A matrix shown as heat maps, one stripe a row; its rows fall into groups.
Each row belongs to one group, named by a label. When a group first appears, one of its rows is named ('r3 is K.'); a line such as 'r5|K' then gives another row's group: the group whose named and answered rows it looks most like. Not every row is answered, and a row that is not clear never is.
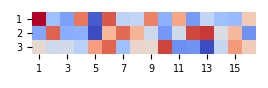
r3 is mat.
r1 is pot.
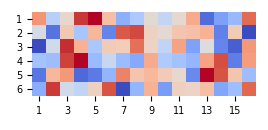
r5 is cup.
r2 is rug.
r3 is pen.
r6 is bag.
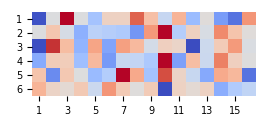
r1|pen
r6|pot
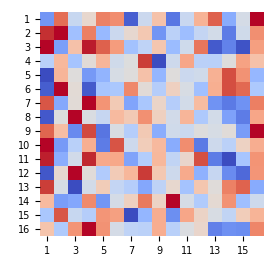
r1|bag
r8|pen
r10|pot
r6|cup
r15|bag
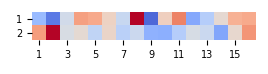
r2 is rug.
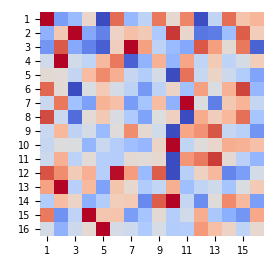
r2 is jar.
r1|pot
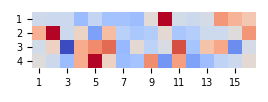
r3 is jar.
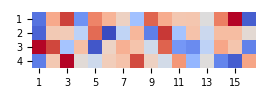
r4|pen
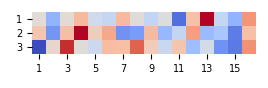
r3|pen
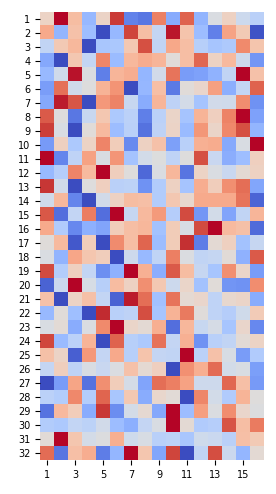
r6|bag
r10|bag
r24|pot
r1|bag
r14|cup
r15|pot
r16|cup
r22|jar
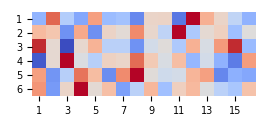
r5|rug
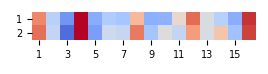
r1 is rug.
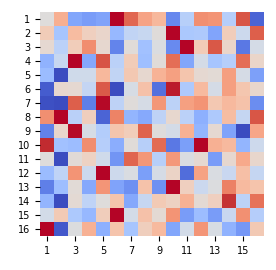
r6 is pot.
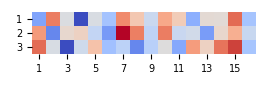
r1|cup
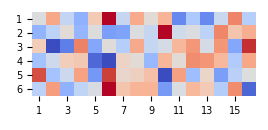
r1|mat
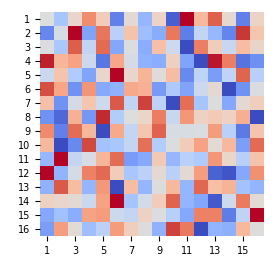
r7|pot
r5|mat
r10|rug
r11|bag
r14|mat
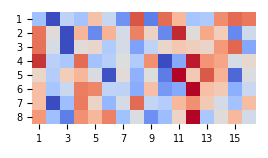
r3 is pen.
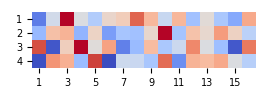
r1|pen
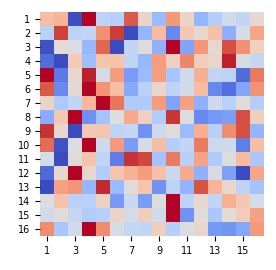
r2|bag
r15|mat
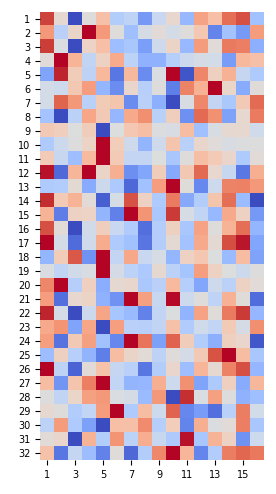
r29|mat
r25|cup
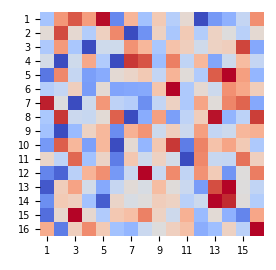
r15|pen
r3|cup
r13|cup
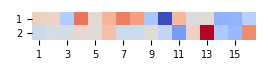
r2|bag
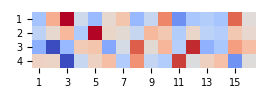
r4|jar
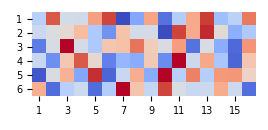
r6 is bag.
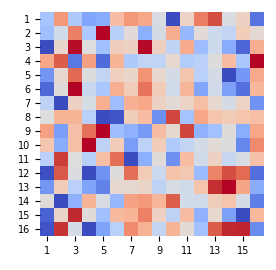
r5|pen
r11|bag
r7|rug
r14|rug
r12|cup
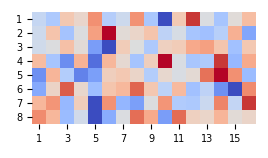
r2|mat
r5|cup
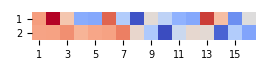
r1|bag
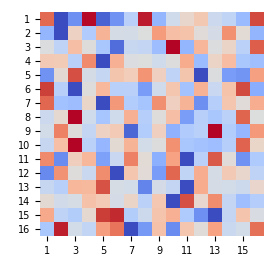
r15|mat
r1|rug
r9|bag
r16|bag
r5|pen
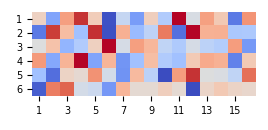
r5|rug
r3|mat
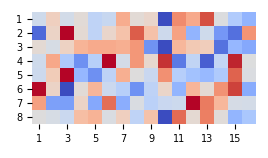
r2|pen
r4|mat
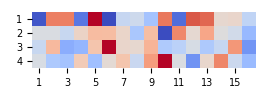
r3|mat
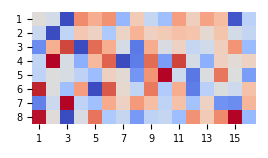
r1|jar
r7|pen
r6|pot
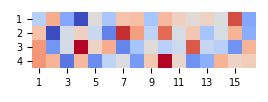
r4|pot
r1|cup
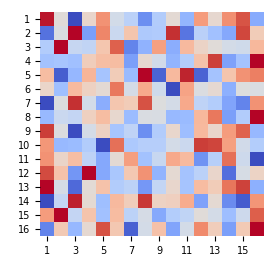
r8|bag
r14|pen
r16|bag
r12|rug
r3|bag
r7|pen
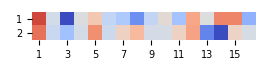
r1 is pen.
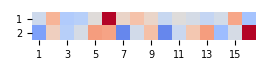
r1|mat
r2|bag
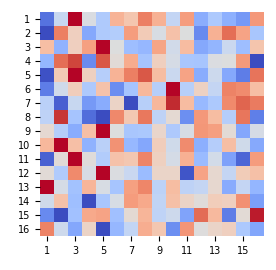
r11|pen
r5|pen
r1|pen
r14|cup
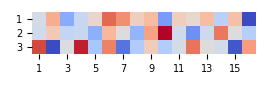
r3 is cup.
